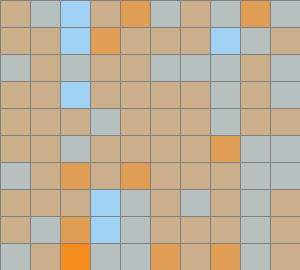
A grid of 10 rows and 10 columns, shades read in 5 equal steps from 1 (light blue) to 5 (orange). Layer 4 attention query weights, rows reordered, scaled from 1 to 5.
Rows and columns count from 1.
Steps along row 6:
same down up same same same up down same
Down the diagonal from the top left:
3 3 2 3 3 3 3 3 2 3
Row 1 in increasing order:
1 2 2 2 2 3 3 3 4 4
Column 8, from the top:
2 1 2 2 2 4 3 3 3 4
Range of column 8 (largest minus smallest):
3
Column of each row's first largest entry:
5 4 2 1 1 8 3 1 3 3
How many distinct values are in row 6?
3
